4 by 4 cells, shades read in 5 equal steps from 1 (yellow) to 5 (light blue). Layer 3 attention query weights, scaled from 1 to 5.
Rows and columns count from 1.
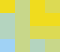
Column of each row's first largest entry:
2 1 1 1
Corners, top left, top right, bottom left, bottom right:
1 2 5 3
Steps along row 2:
down down same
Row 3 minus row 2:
0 0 1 1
